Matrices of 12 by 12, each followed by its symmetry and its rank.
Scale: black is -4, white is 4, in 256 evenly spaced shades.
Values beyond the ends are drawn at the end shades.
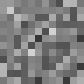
symmetric, full rank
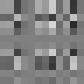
neither, rank one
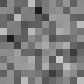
symmetric, full rank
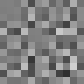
antisymmetric, rank two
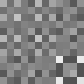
symmetric, rank two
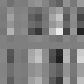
neither, rank one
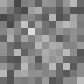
symmetric, full rank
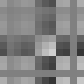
symmetric, rank one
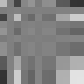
symmetric, rank one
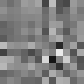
antisymmetric, rank two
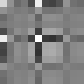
symmetric, rank one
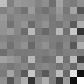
symmetric, rank two
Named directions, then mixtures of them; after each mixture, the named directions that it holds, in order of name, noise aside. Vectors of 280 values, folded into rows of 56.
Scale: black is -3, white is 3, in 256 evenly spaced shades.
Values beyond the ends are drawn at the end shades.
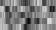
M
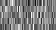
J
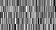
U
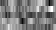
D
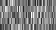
J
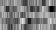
D, M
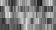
D, M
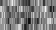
J, M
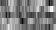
D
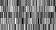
D, U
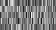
J, U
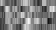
M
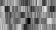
M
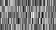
J, U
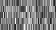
M, U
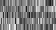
D, U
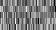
M, U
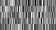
J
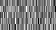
U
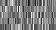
J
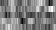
D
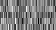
D, U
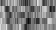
M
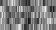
J, M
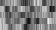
M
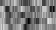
M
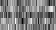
D, U
